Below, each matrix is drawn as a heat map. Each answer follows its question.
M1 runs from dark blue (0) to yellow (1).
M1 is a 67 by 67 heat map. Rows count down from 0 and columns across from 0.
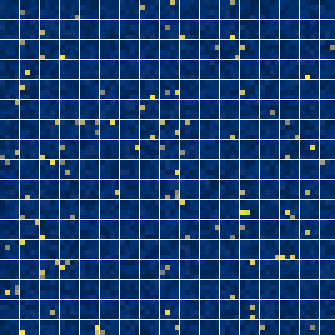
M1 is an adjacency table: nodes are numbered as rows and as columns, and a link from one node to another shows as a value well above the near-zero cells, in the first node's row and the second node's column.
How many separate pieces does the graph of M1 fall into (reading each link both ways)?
4
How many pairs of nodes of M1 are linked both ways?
0
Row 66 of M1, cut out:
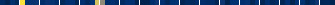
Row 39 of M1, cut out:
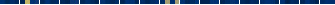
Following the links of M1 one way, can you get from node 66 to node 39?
no
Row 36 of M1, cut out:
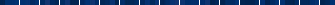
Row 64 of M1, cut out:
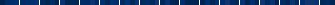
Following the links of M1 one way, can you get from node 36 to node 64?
no
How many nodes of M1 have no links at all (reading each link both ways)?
3
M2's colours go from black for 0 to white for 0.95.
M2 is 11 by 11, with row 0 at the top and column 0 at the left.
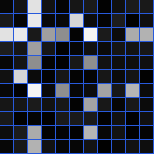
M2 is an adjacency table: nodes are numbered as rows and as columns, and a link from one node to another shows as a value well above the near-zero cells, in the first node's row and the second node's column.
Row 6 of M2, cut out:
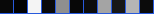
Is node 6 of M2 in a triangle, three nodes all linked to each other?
yes
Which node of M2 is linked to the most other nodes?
node 2
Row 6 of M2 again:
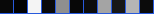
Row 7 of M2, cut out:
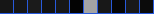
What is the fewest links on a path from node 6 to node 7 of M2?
1
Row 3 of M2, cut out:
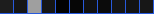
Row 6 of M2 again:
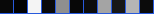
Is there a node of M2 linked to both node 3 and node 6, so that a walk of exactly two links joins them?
yes
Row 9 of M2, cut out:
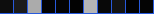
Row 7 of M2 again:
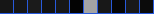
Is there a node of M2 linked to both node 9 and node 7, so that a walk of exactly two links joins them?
yes
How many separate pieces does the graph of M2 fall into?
2
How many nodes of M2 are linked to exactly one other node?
5
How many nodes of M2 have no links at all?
1
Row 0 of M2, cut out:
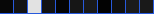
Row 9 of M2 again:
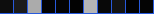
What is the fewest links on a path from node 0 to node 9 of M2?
2
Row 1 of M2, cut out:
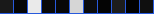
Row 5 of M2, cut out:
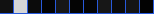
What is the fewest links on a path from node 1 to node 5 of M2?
1
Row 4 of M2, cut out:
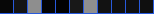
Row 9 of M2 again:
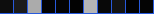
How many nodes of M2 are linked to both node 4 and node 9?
2
